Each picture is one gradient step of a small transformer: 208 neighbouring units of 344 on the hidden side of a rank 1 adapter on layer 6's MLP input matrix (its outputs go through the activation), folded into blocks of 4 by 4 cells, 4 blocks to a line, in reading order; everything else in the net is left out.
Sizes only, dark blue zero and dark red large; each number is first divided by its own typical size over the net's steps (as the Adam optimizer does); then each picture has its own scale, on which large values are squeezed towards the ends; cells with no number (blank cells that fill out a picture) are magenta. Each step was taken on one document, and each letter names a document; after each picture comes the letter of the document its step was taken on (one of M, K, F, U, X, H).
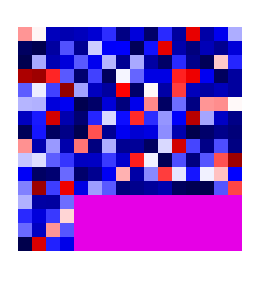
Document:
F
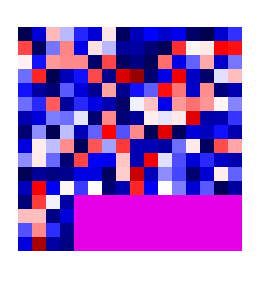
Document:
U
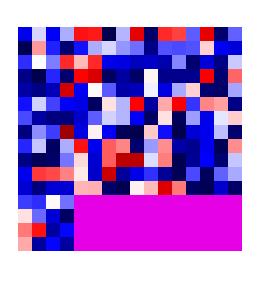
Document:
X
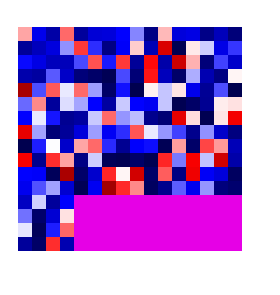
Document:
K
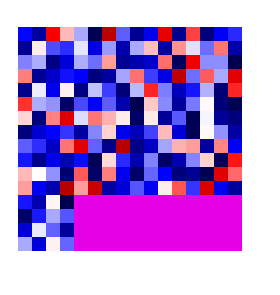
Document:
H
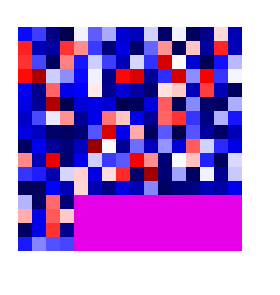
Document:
F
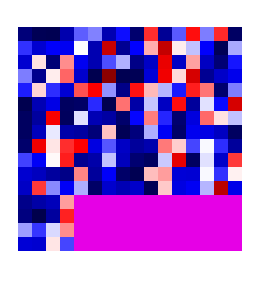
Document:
X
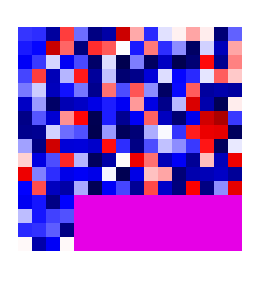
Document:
X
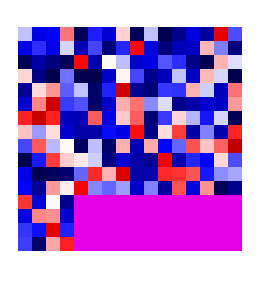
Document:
K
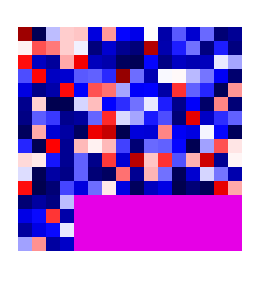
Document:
F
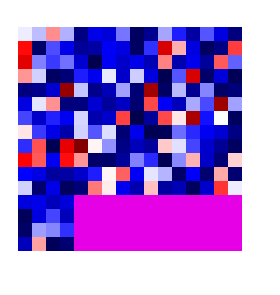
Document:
F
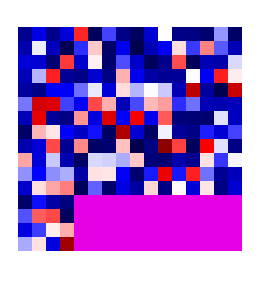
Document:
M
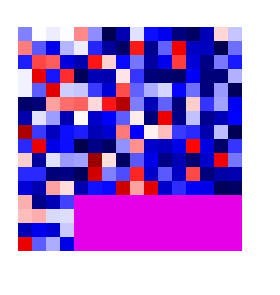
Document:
K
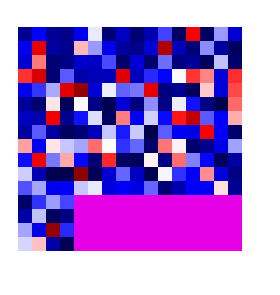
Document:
F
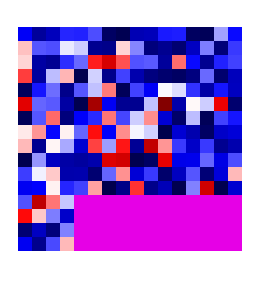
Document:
M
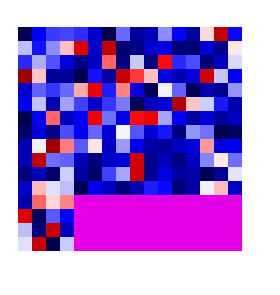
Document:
U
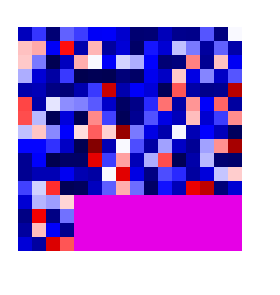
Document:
M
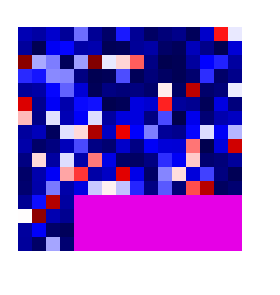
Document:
M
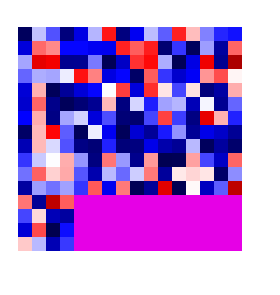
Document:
H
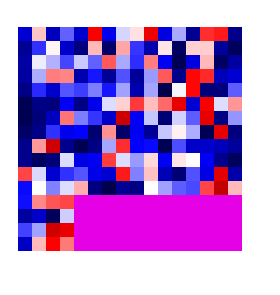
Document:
X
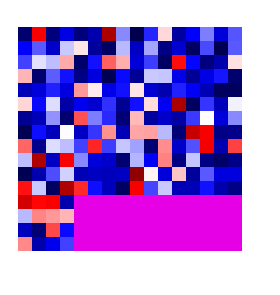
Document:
U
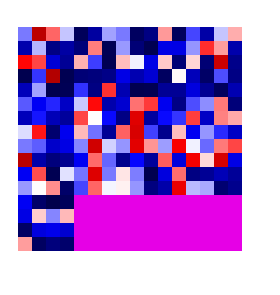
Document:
K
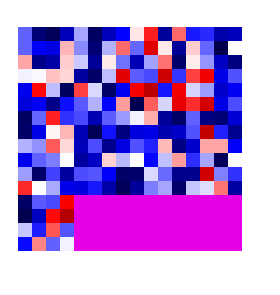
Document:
X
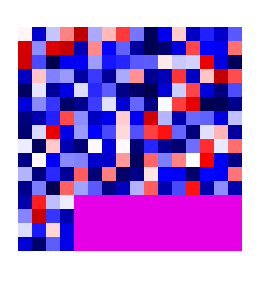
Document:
X
